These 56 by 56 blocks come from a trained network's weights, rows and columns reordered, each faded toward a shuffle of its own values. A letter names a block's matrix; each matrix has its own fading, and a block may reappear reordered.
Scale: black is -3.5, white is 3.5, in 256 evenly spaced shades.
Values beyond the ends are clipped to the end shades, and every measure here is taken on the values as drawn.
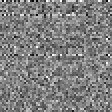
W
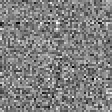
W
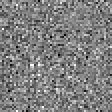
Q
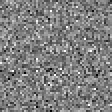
Q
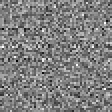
W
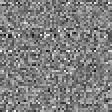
W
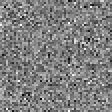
Q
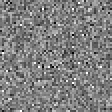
Q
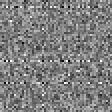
W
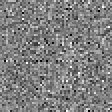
Q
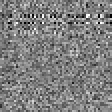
W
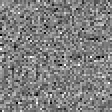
Q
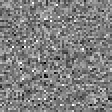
Q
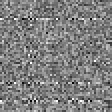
W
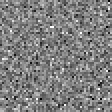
Q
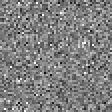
Q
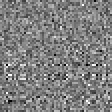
W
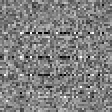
W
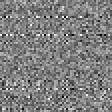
W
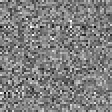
W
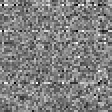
W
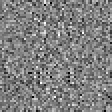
Q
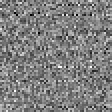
W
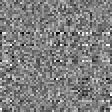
W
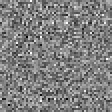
W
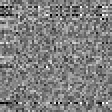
W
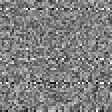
W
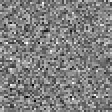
W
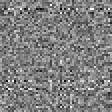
W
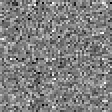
Q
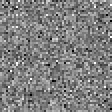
Q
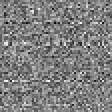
W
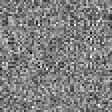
W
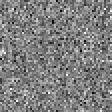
Q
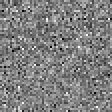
Q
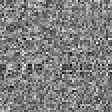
W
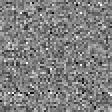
Q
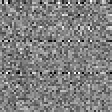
W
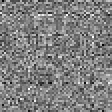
W
